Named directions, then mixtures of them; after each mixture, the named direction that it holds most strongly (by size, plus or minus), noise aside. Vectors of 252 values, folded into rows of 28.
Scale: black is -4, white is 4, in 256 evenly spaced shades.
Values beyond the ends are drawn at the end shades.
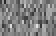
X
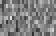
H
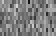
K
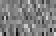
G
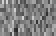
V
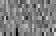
G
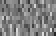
G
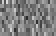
V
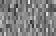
K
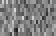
V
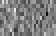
V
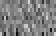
G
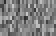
H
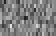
X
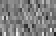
G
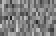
H
